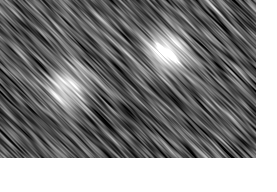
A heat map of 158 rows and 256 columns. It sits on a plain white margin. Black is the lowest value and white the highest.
Bumps: two. Odd rows or columns: none. Grain: diagonal, down to the right. Ninth with the lowest average: bottom middle. Slope: none.
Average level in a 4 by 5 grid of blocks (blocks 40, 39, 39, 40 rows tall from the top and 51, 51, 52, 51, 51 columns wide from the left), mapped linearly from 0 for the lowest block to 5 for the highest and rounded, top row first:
11121 / 12251 / 14011 / 01011
